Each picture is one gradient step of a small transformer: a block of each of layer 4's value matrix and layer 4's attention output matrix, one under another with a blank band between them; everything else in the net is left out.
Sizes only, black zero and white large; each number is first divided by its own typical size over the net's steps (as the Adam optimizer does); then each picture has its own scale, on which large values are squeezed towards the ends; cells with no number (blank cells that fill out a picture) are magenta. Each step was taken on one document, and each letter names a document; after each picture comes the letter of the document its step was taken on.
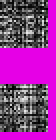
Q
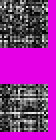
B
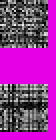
Q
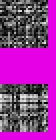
Q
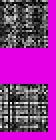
Q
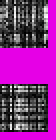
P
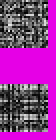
Q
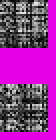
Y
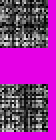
Y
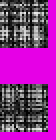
Y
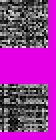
B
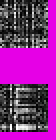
P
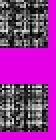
Y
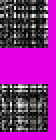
P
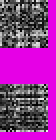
B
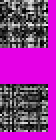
Q
